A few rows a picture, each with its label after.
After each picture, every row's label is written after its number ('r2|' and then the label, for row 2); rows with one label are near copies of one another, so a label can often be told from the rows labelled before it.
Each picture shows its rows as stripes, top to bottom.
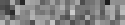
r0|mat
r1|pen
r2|pen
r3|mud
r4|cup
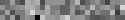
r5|mat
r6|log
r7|mud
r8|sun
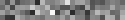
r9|sun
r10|mud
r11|cup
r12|pen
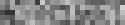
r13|sun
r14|log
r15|pen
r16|pen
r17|mud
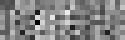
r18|pen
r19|pen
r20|sun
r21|cup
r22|sun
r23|cup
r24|mat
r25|cup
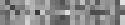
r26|log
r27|mud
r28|sun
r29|log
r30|log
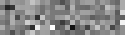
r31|log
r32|pen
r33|log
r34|sun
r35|log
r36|cup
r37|mud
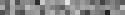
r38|sun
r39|log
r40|mat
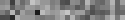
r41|mud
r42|mud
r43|sun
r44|pen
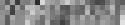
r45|sun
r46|mud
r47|mud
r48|log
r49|log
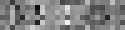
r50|mud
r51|sun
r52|sun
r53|mat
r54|sun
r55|mud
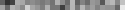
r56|pen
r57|log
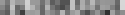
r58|log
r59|log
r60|mat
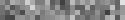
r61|log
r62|mud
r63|mat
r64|pen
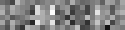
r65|pen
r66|cup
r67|cup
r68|mud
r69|cup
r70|mat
